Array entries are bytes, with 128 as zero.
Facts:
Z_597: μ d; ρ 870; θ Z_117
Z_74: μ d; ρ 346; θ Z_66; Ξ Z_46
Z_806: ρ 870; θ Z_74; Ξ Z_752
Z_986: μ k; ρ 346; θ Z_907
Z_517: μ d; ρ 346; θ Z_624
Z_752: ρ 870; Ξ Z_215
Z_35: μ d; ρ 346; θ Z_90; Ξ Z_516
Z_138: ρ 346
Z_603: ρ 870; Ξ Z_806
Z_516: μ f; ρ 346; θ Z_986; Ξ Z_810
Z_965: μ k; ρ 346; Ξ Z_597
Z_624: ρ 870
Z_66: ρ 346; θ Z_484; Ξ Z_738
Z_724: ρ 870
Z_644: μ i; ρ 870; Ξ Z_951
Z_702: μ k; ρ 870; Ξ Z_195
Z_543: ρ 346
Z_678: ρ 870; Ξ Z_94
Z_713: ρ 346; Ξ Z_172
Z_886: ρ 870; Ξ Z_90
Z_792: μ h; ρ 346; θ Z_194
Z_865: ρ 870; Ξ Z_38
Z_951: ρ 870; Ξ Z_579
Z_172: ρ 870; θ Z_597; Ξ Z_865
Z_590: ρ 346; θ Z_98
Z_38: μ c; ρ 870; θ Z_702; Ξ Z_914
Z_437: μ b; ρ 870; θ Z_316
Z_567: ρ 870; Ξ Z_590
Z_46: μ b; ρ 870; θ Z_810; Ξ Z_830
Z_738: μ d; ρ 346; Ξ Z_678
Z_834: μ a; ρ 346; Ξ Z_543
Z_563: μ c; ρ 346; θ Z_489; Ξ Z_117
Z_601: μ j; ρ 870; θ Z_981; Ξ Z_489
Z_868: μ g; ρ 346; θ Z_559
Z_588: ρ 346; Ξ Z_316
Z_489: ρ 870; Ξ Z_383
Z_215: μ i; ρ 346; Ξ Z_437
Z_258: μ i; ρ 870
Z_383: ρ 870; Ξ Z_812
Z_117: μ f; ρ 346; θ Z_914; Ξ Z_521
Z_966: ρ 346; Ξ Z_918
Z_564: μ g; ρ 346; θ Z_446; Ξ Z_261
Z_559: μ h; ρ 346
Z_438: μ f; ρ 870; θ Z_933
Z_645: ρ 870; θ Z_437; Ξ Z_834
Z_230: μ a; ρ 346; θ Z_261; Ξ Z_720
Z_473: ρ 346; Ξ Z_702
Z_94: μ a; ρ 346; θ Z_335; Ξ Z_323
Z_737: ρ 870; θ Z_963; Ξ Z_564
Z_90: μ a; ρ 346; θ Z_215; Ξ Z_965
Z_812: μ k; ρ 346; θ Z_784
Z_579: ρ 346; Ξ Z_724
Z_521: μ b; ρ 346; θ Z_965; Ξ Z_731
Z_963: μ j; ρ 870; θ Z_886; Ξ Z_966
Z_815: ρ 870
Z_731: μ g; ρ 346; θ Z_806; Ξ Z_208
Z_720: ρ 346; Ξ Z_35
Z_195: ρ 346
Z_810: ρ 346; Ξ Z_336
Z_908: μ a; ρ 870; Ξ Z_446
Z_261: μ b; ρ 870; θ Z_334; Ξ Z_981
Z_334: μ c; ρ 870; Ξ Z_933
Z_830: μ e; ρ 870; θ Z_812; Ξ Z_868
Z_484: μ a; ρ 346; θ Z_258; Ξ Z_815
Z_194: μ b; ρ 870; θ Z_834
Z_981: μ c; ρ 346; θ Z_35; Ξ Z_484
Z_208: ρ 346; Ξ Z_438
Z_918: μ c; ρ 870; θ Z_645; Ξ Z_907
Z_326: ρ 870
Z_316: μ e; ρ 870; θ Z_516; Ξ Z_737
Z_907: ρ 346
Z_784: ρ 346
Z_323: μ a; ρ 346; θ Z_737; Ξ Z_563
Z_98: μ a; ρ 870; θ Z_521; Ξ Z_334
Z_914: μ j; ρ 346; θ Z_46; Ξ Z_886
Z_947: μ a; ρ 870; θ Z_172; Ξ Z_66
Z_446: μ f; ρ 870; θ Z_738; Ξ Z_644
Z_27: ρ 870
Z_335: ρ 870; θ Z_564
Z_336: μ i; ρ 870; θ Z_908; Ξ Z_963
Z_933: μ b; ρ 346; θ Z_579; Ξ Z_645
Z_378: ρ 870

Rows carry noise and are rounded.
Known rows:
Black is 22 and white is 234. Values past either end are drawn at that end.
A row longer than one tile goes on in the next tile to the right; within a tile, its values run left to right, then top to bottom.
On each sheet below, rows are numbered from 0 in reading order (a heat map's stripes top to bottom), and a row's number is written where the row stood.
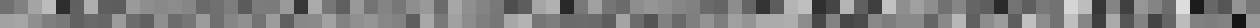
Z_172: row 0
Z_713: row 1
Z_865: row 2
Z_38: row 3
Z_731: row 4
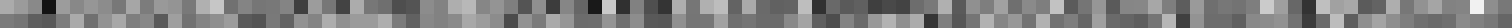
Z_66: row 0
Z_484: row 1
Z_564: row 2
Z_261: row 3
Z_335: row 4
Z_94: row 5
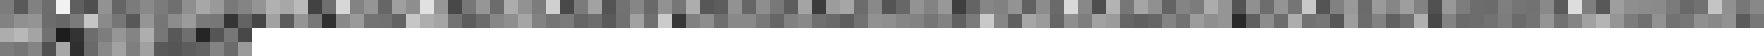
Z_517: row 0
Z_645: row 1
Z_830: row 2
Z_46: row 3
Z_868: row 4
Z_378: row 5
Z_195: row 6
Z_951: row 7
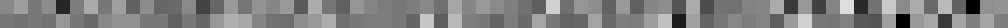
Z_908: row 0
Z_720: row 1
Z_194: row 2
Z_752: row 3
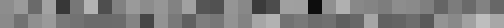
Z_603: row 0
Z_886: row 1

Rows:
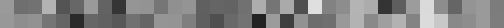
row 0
Z_601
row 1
Z_933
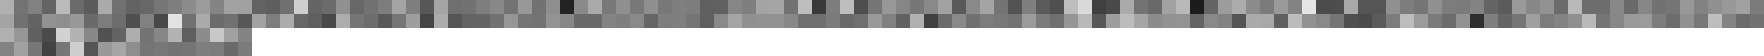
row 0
Z_35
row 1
Z_597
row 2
Z_489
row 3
Z_947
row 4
Z_117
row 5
Z_918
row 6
Z_230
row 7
Z_323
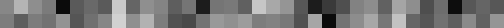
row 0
Z_446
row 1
Z_644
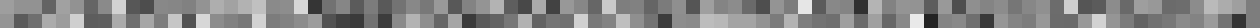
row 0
Z_516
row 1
Z_336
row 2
Z_90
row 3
Z_438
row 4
Z_792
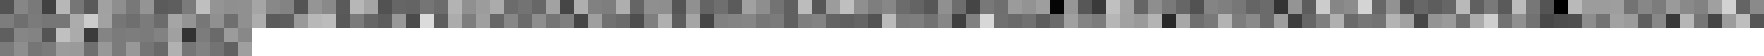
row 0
Z_559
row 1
Z_810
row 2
Z_258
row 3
Z_702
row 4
Z_579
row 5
Z_965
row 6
Z_738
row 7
Z_208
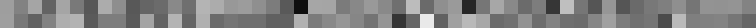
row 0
Z_966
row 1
Z_215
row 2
Z_74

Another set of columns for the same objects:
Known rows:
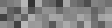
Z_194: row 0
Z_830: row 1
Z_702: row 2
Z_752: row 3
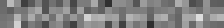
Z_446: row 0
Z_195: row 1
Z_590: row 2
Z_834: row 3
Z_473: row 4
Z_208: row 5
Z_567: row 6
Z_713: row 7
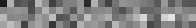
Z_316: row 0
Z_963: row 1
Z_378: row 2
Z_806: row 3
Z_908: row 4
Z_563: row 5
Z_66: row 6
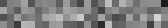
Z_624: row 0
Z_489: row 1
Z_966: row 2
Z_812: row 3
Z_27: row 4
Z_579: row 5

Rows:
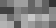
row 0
Z_38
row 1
Z_933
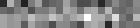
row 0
Z_334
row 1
Z_230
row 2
Z_516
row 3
Z_564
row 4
Z_521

